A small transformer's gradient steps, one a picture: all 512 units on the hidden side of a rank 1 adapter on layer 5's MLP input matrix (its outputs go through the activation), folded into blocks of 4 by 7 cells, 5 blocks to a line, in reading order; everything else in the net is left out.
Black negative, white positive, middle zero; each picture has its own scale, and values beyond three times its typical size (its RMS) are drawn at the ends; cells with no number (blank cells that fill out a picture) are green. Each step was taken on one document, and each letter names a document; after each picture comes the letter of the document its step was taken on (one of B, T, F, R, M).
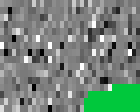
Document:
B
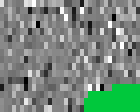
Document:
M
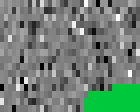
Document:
M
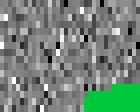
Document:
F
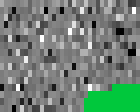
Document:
M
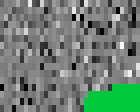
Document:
M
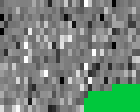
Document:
B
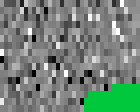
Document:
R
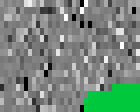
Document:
M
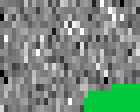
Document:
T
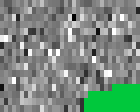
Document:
F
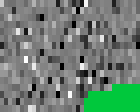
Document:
B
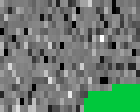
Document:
B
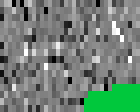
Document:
R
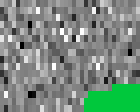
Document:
T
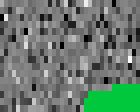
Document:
B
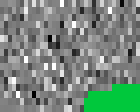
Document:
T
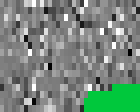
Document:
M
